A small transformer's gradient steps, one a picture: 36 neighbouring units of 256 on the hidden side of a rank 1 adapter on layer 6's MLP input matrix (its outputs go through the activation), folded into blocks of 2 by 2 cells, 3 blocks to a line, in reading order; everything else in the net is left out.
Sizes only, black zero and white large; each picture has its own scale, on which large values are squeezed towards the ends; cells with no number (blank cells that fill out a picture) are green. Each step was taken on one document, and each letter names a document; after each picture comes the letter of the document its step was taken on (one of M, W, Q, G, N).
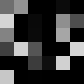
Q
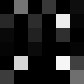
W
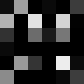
W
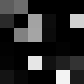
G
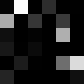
W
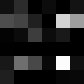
W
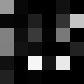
Q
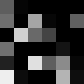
G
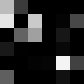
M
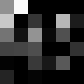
Q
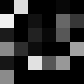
Q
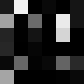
W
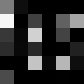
M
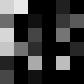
Q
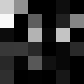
Q
